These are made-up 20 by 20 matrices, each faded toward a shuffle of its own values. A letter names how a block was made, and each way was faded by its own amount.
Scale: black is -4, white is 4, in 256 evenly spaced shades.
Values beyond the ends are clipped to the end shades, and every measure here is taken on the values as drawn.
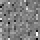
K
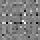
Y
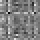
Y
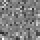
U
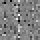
K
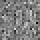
U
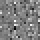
K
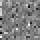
K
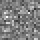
U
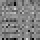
Y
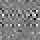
Y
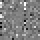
K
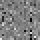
K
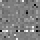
Y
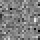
K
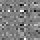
Y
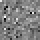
U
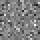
U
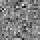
U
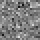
U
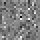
K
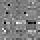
Y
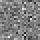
U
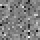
K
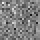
U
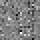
K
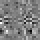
Y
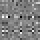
Y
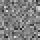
U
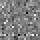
U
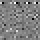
Y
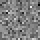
U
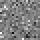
K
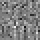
U
